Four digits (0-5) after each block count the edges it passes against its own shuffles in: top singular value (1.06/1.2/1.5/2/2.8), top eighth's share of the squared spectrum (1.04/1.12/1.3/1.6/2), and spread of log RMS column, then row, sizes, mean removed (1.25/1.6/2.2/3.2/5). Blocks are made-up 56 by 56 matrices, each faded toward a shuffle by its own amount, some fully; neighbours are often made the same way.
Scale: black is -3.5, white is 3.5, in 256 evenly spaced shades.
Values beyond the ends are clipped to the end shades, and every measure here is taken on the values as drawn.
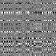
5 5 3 4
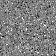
2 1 0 0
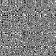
4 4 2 2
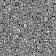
2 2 0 0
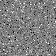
1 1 0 0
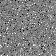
2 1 0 0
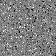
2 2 0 0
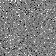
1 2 0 0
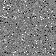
2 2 0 1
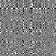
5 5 2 3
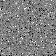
2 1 0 0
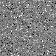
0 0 0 0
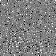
3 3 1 1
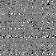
2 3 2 3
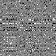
4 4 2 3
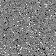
0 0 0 0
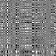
5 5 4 3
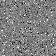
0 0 0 0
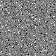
3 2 1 0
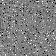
1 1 0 0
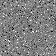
0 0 0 0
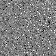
0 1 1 0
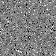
0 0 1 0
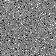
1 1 0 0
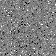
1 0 0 0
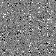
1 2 2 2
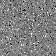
0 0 0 0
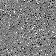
0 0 0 0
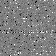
2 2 0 1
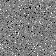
1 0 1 0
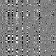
5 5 4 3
